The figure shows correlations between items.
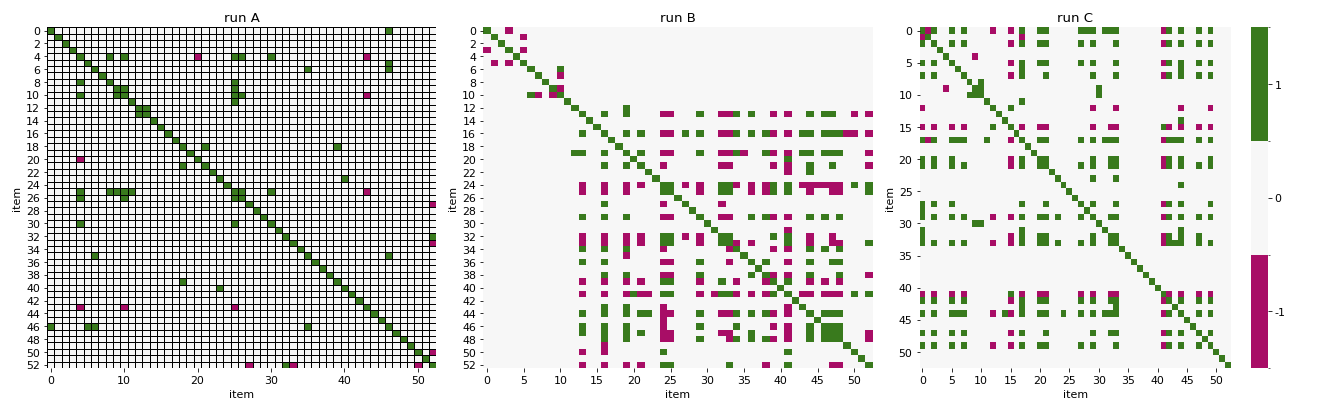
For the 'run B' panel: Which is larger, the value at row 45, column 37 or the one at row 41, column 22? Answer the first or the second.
the first
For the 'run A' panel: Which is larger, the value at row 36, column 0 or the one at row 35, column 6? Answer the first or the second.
the second
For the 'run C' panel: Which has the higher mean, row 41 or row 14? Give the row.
14
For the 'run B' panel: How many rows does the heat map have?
53
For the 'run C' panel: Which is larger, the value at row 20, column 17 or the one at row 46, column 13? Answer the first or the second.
the first
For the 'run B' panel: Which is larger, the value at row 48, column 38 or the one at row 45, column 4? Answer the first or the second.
the first
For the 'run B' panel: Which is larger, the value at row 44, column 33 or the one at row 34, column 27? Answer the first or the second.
the second
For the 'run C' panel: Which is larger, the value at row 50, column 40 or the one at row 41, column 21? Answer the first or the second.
the first
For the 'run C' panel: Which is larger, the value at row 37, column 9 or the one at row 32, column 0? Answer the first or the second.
the second
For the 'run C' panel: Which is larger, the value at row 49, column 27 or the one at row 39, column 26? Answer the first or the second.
the first
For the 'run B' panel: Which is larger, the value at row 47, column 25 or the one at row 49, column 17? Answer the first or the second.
the second
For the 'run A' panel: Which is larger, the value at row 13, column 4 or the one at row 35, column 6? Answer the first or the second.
the second
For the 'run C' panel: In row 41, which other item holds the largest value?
15
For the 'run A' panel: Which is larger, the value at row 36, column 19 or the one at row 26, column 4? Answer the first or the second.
the second
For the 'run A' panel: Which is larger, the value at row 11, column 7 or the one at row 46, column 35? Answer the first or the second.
the second
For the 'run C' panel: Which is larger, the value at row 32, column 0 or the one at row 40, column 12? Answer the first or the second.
the first
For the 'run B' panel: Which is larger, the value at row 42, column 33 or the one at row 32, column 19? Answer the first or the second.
the first
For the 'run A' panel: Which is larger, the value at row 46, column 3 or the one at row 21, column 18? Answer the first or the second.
the second
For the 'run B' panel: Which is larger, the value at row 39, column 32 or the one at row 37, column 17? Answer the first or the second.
the first
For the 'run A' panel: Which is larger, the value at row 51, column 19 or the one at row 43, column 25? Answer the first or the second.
the first
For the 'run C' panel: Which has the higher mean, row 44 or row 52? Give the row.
44
